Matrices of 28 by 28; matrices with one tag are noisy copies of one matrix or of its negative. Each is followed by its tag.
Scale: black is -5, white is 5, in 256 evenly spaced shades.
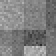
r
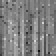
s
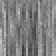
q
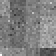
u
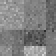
r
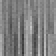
s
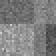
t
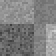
t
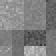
r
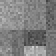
r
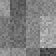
u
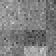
r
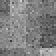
u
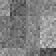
u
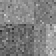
t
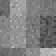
u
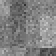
u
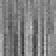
s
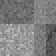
t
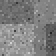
t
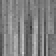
s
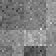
r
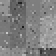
u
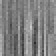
s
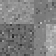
t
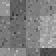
u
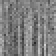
s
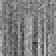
s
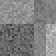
t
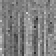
s
